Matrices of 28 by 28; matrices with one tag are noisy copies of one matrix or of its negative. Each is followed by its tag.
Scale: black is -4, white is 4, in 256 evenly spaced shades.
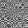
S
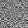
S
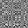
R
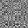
R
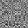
R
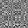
R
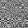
S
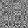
R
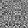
R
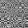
S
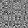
R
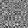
R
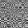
S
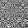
S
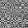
S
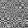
S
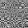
S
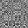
R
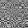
S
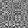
R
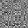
R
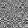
S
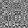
R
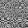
S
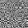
S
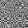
S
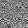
S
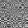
S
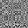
R
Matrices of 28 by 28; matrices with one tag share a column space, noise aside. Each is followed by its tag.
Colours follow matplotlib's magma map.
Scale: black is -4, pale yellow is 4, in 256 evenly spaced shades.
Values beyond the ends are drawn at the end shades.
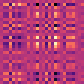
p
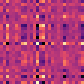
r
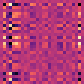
p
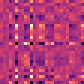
r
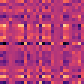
r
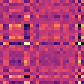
r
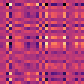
p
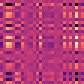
p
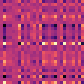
r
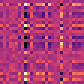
p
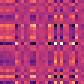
r
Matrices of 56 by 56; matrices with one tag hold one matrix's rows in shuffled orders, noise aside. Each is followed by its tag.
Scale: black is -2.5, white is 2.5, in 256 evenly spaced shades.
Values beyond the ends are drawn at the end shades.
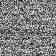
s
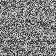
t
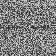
t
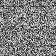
t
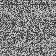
t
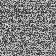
s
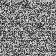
s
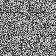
t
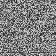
t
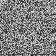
t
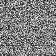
t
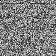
t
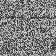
t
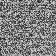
s
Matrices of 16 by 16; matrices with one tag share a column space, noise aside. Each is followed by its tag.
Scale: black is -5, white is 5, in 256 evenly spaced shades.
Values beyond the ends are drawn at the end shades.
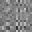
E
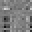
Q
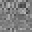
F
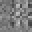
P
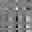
Q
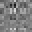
F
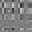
F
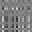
Q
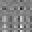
Q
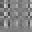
P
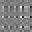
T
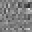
F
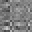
E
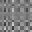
E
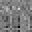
Q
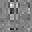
F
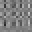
P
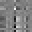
Q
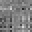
Q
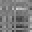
Q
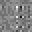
T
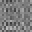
E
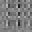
P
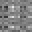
T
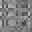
P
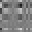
F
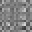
E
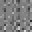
E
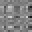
T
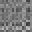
E
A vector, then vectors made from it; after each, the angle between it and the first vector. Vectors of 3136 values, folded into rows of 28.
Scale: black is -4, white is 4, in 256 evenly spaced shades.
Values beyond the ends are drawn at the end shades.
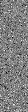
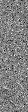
partly opposed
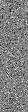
orthogonal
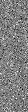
orthogonal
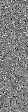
orthogonal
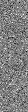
partly aligned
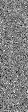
partly aligned
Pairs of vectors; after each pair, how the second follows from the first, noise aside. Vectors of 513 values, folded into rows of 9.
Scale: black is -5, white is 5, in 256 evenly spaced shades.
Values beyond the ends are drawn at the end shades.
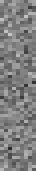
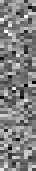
scaled up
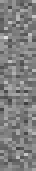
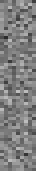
negated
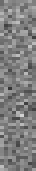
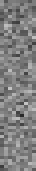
negated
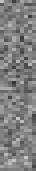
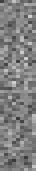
negated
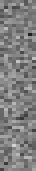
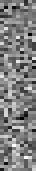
scaled up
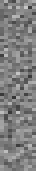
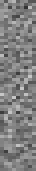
negated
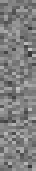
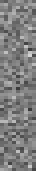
negated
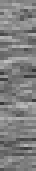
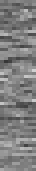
negated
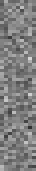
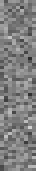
negated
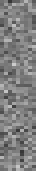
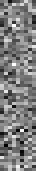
scaled up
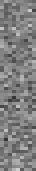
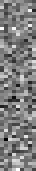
scaled up
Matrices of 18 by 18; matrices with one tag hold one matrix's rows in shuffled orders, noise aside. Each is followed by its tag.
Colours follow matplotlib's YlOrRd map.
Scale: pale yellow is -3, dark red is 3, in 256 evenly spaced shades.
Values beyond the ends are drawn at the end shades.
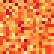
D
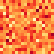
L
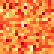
D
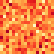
L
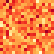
L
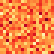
L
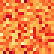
D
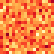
L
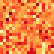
L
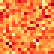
L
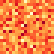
D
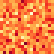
D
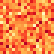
L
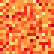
L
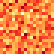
D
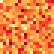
D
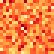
D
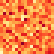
D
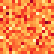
L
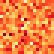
D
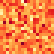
D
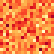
L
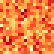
D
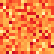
L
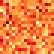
L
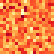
D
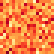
L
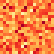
D
